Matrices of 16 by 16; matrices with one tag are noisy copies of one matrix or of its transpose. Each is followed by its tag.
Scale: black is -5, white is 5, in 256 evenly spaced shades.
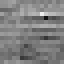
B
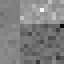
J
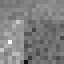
J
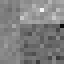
J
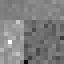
J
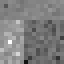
J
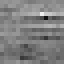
B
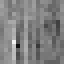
B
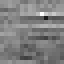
B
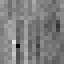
B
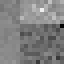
J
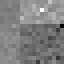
J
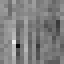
B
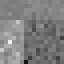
J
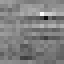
B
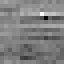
B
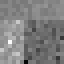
J
